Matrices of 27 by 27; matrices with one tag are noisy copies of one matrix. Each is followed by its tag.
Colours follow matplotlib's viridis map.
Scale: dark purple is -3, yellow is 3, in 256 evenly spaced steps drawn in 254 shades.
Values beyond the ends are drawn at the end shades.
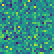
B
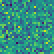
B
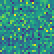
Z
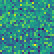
Z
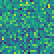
Z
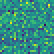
Z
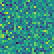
B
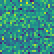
Z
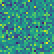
B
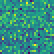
Z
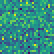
Z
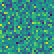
B
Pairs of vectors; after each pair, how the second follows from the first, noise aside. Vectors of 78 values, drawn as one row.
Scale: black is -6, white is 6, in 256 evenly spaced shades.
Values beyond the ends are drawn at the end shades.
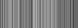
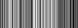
scaled up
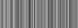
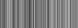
sign-scrambled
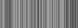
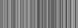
sign-scrambled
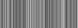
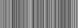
wrapped around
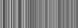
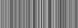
wrapped around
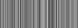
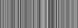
copied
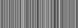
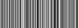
scaled up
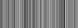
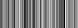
scaled up
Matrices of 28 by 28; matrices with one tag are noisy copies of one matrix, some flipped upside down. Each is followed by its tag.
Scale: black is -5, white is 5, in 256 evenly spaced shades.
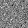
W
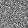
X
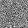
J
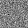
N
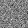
W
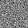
N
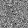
J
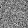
X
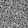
X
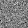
X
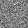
X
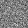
X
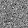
J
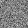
X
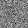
J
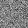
W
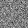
W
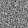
N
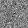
J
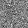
J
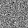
N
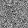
J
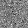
J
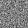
N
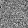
X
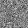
J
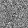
J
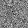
J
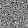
N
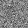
J
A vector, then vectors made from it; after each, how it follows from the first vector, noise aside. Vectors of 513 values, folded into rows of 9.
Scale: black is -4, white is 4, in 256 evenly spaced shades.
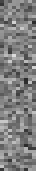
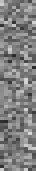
negated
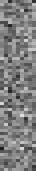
reversed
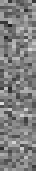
reversed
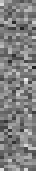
negated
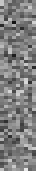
negated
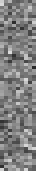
negated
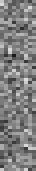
negated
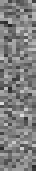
reversed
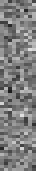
reversed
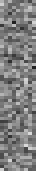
negated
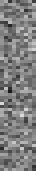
reversed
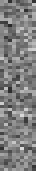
reversed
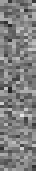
reversed
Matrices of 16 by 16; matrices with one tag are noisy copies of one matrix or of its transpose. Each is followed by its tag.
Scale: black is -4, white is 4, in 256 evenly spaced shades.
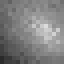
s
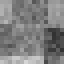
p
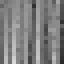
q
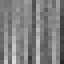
q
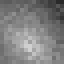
s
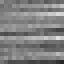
q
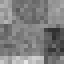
p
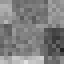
p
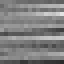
q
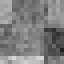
p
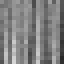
q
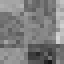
p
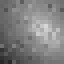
s
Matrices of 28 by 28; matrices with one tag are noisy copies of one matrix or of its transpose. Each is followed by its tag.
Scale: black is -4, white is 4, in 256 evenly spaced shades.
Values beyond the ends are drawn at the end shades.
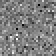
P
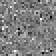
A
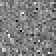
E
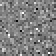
E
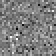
P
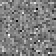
E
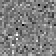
P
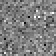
P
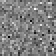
E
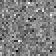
A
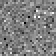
P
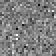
P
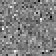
A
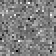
A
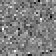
A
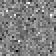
A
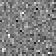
E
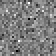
A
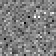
P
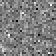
E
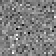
P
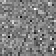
E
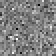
P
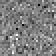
P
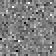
A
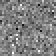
P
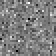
A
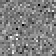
P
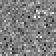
P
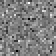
A
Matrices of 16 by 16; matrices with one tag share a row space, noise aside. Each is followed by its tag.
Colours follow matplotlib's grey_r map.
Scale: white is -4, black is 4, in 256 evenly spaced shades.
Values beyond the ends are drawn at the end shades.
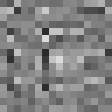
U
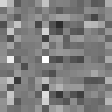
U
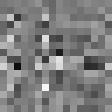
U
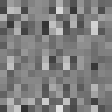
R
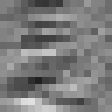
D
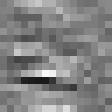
D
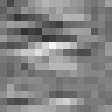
D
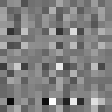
R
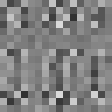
R
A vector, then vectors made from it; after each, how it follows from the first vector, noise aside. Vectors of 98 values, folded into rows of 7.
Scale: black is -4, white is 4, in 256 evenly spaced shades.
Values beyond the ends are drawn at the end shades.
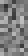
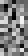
scaled up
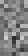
reversed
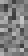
copied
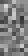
negated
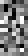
scaled up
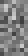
negated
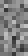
reversed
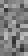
reversed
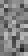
reversed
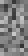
copied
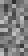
copied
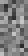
copied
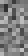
copied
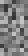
copied
